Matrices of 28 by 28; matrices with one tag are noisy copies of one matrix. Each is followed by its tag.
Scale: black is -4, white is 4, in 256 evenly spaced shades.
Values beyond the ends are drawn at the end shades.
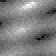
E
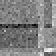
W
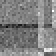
W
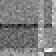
W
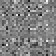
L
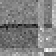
W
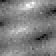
E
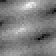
E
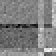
W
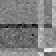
W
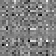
L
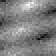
E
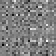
L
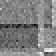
W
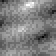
E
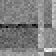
W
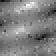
E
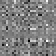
L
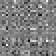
L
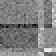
W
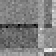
W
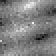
E
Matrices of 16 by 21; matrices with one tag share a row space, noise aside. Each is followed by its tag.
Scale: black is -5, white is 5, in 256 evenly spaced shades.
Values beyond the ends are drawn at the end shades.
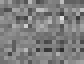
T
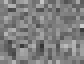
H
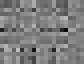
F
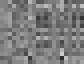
T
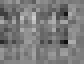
F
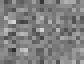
H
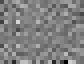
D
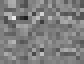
H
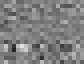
H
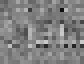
T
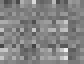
F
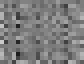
D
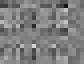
F
